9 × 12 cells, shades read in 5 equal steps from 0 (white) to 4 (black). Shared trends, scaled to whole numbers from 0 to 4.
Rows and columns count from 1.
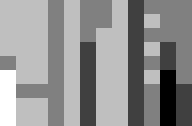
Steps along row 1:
same same up down up same down up down same same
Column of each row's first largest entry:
9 9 9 6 6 11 11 11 11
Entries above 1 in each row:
7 6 6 5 7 5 8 6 6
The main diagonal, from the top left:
1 1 1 2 1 3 1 1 3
